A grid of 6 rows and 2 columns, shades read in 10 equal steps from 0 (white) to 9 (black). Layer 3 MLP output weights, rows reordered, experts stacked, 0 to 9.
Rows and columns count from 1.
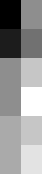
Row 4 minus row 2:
-4 -5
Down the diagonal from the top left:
9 5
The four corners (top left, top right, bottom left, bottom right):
9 4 3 1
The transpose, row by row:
9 8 4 4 3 3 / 4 5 2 0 2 1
